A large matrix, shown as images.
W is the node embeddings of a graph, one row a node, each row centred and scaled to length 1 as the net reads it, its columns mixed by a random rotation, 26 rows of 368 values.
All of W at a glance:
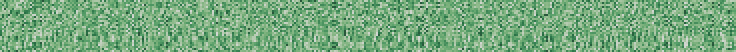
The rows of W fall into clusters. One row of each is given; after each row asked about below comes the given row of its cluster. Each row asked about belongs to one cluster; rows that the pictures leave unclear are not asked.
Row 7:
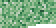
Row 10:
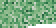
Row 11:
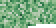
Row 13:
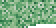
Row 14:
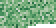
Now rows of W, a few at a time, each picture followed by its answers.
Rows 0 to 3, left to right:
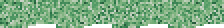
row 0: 13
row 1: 10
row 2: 11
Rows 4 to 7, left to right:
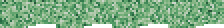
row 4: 13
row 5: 11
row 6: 11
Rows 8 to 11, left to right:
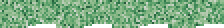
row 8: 10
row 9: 14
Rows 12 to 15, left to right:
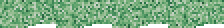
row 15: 13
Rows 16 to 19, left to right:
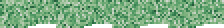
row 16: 14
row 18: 7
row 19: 7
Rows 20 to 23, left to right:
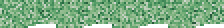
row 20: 7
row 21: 10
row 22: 10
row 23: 10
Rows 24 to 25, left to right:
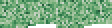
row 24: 11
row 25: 7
